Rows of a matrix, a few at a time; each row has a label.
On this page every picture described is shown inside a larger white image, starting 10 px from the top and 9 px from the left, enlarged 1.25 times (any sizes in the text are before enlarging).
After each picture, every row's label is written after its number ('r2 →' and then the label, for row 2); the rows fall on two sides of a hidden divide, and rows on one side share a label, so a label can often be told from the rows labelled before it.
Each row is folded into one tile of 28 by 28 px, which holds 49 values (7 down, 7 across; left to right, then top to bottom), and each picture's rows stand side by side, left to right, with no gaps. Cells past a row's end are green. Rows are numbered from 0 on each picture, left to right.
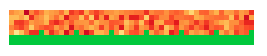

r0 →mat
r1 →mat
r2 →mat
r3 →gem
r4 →mat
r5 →mat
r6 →mat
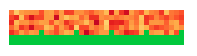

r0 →mat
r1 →mat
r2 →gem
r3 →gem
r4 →gem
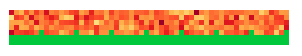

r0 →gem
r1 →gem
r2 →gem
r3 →mat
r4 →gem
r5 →mat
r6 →gem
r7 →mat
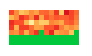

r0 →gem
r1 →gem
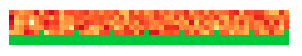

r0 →gem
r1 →gem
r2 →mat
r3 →mat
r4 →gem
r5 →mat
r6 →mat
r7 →gem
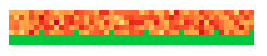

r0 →mat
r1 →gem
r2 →gem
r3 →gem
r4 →mat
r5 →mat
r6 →gem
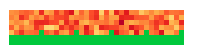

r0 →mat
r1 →mat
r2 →mat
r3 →gem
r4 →gem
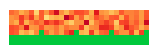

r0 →gem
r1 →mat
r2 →mat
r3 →gem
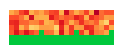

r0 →gem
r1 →gem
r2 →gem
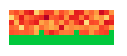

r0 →gem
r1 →gem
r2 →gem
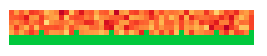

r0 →gem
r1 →mat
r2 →mat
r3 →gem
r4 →gem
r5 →mat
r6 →gem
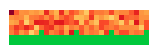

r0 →gem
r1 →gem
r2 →mat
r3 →gem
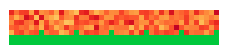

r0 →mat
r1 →mat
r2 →gem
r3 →gem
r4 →mat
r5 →gem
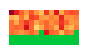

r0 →gem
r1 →gem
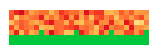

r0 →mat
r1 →mat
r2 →mat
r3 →gem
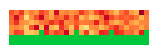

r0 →mat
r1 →gem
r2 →mat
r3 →gem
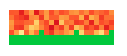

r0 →gem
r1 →gem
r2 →mat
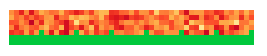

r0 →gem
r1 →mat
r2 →gem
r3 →gem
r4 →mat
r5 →gem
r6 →gem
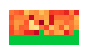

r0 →gem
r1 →mat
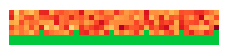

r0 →mat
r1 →gem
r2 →gem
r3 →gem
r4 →gem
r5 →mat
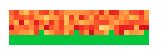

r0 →gem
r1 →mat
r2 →gem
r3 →mat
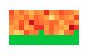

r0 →mat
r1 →mat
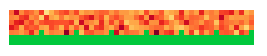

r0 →gem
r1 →mat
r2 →gem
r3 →gem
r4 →gem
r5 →mat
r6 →gem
